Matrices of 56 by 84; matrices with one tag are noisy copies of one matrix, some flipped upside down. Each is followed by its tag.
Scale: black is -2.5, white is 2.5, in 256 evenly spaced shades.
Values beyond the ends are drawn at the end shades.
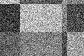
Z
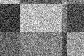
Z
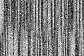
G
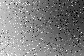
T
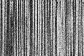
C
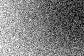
T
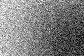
T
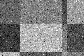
Z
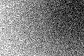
T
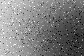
T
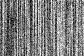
C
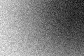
T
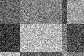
Z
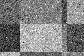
Z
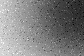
T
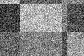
Z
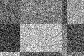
Z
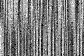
G
